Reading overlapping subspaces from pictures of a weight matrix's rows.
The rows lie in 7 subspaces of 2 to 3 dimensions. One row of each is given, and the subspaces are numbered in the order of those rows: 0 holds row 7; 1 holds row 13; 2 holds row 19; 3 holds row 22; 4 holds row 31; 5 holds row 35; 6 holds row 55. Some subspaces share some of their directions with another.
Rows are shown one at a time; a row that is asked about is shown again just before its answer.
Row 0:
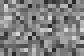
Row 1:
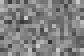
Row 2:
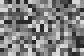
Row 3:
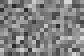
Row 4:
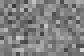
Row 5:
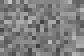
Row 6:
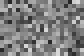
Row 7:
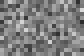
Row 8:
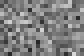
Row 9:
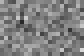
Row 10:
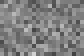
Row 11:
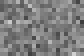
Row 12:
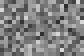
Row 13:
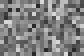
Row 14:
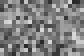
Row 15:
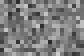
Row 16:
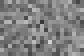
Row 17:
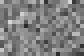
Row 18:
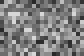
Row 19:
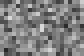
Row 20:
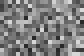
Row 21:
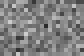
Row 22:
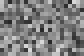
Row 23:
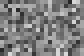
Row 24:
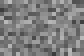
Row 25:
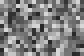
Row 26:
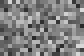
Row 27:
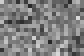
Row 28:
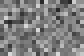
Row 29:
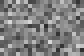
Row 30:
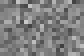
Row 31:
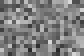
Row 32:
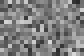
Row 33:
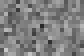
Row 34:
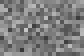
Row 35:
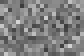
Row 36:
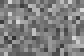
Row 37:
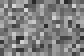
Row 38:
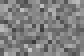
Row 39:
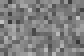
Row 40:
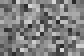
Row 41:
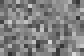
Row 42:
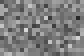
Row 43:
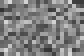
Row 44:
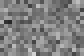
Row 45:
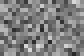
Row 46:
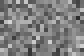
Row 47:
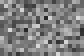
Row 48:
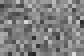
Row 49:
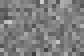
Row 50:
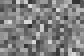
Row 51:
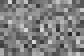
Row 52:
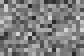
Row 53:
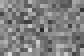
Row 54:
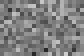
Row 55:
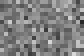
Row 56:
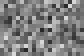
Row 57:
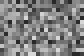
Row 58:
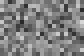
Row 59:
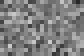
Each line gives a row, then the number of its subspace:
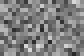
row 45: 5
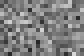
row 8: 2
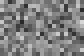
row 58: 0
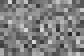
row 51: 6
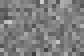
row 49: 1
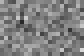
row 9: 0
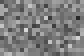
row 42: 5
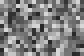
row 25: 2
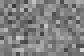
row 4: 4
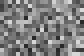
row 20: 6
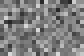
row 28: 1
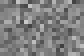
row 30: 0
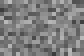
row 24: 2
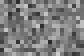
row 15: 2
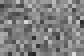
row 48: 6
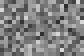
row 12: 0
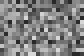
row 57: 6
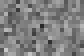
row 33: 2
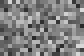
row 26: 0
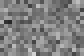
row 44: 1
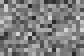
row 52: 3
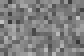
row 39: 5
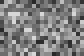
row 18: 6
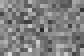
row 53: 2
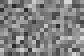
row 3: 4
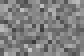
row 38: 5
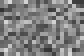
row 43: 2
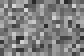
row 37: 4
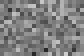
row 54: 1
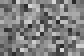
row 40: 0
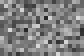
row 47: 5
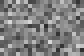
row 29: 4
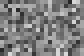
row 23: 1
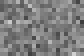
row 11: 6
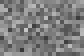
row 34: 5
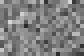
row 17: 1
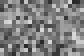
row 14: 3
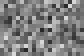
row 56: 3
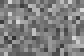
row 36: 5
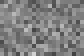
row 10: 6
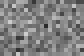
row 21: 4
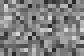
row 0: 3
